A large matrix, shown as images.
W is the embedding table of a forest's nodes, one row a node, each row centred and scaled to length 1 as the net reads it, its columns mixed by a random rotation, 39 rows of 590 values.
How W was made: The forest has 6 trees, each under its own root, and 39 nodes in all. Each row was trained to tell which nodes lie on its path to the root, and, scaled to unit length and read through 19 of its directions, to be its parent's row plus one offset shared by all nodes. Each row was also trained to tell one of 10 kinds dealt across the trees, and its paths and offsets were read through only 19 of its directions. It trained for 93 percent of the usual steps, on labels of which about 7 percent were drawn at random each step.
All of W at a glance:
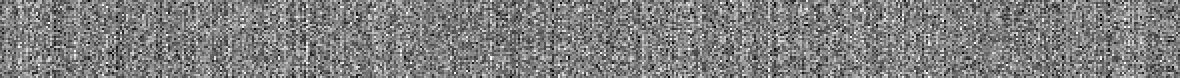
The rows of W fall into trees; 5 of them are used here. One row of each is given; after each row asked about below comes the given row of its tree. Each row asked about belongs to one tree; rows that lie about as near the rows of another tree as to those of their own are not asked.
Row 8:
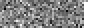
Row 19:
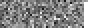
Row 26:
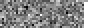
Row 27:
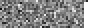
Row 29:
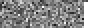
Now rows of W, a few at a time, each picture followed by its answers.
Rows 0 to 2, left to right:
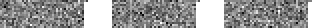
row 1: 27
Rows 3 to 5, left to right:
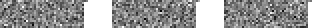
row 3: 27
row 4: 26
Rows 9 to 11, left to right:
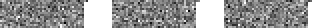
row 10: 27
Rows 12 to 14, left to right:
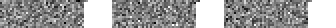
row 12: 19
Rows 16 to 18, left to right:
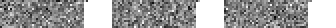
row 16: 8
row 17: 19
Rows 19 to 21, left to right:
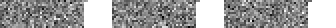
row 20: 27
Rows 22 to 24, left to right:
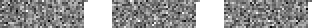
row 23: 26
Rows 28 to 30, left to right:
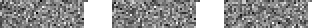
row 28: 29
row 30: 26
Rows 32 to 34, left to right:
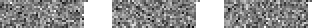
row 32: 29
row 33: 8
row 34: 8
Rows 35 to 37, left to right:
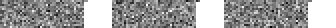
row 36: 19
